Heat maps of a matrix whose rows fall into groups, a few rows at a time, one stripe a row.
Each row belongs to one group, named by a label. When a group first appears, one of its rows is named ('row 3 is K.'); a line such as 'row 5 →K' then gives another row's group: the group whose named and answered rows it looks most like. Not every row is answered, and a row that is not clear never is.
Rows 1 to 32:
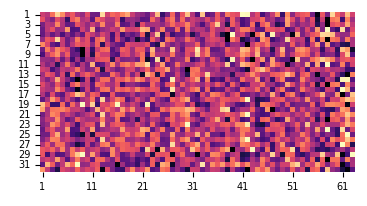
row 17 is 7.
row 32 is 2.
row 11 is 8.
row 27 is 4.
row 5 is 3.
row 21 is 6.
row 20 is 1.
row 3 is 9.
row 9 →4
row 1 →6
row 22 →9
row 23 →6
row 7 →2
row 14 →4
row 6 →9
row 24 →8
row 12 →2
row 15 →9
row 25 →4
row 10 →3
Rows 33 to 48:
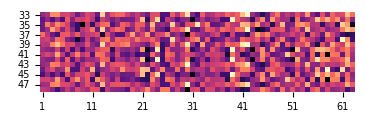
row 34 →3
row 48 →2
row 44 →8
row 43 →6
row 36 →6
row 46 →9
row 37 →2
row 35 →4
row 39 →6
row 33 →6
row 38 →4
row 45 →3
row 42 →3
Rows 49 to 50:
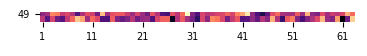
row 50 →7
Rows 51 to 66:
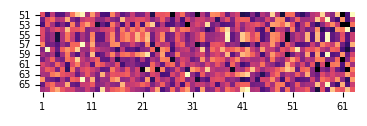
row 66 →6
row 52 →8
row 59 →8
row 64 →7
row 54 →1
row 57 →7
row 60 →7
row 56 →8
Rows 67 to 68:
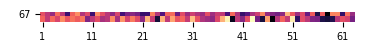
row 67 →9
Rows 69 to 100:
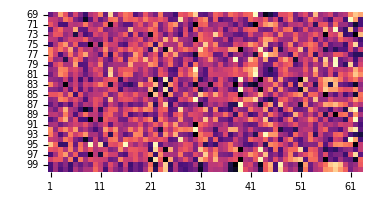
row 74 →2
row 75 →4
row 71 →2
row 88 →4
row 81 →6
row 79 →8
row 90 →4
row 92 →1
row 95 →7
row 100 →3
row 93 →2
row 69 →6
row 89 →9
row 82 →3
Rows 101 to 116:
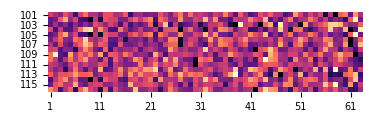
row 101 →9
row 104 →7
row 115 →8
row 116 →2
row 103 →3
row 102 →4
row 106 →7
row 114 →4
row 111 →2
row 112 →8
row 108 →2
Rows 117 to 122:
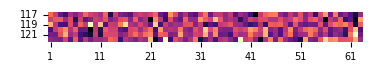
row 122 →3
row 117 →2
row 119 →7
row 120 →4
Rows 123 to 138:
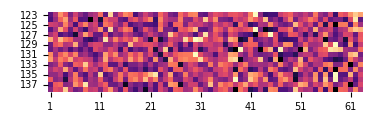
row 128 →1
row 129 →8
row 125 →9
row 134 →9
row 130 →3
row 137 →7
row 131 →1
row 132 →1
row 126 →6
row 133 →7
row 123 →6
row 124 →4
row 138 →9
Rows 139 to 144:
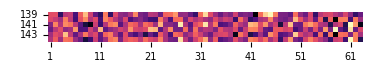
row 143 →9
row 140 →9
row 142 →8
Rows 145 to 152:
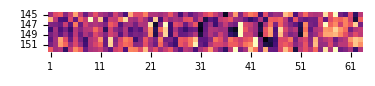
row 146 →7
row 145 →8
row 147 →3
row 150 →6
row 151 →6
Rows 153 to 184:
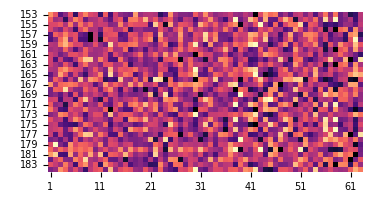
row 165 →6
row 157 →4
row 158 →4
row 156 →9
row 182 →7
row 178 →3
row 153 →2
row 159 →6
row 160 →9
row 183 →9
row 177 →7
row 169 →3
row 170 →2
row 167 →1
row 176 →8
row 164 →6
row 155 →1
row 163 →9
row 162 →7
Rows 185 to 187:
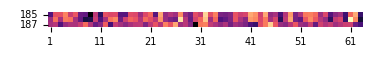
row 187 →2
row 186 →4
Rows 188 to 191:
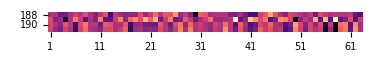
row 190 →9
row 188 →2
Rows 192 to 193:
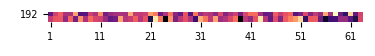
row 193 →1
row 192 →8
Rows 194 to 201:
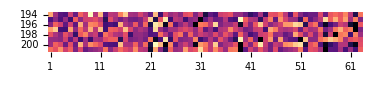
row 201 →1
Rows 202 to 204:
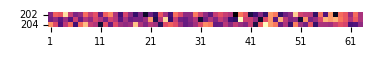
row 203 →3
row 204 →2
